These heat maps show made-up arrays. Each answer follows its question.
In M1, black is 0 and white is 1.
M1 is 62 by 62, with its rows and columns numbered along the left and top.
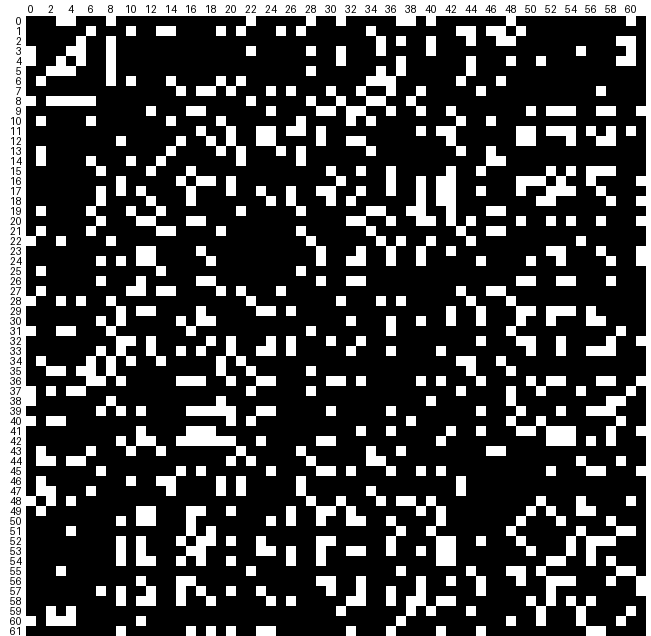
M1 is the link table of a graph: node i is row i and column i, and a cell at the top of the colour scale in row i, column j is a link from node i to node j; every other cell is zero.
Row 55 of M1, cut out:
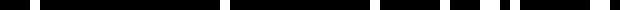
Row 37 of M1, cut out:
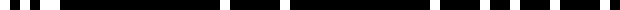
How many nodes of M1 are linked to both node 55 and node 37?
4
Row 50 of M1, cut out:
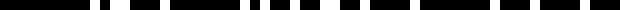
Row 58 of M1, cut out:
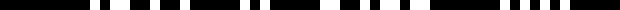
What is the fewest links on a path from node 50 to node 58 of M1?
1
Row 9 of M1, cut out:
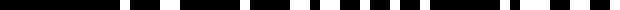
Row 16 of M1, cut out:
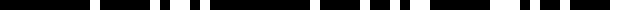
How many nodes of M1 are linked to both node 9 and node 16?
7
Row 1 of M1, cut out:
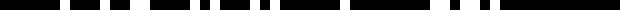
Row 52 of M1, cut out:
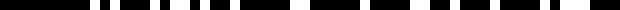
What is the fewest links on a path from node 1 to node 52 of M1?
2
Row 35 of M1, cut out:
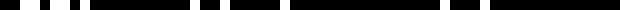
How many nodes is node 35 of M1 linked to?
10
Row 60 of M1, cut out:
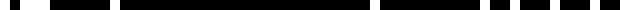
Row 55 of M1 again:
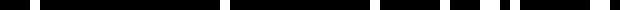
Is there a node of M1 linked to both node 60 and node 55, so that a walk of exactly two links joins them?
yes
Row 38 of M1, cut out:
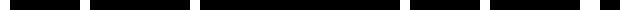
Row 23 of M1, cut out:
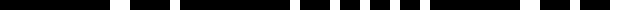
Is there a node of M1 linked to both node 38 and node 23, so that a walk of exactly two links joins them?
no
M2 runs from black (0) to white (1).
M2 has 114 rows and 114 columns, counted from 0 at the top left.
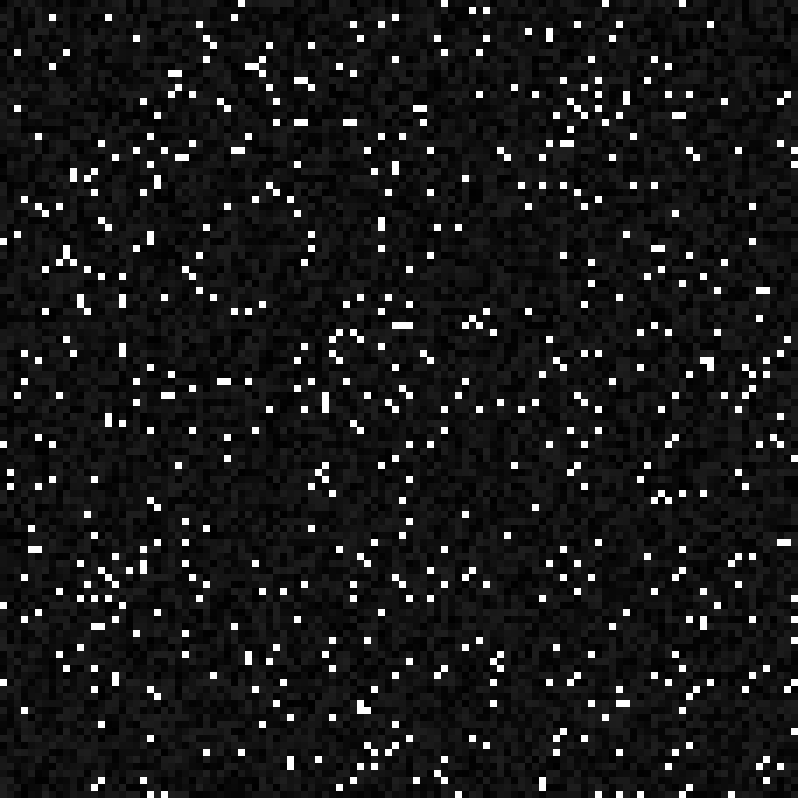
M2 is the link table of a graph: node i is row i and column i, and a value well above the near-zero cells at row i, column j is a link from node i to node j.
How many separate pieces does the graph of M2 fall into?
2
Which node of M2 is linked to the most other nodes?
node 56
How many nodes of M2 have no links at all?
1
